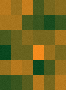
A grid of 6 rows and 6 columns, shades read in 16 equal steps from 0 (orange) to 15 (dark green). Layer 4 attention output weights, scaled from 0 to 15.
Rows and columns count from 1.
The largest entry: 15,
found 2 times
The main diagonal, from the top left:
4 5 7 0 11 4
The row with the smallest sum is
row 1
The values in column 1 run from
4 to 15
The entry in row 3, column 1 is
11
